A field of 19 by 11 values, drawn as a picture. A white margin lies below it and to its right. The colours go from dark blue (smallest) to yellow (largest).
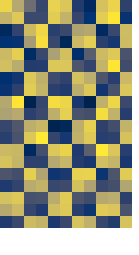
The halves do not mirror each other. On average the colour sits 50% of the way up the scale. The histogram has two humps. No single row or column stands out from its neighbours. The field is checkered.
